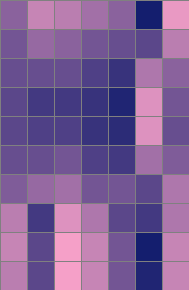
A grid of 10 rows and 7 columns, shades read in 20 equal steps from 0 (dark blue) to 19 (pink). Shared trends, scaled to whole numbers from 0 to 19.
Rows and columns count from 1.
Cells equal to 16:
0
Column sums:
96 76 115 87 57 76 122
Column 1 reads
10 8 7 6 6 7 9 14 15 14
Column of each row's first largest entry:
7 7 6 6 6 6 7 3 3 3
